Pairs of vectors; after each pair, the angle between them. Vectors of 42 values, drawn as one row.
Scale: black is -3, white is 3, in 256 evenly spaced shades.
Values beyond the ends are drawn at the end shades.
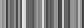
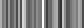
nearly parallel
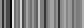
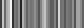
nearly opposite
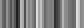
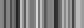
nearly parallel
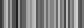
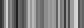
nearly parallel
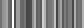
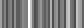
partly opposed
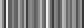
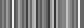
orthogonal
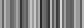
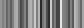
nearly parallel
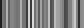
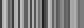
partly aligned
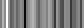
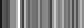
partly opposed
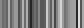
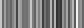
partly opposed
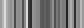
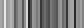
nearly parallel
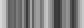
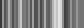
partly opposed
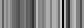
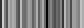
orthogonal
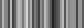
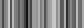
nearly opposite
